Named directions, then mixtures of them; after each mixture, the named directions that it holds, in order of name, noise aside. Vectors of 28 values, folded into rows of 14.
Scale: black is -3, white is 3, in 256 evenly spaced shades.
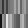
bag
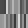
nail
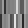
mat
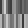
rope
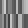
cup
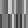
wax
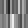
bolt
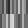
bag, bolt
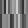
mat, nail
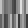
nail, rope, wax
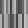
bolt, rope, wax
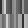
rope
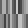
cup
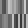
nail, wax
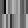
cup, mat, nail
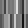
mat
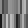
bag, wax
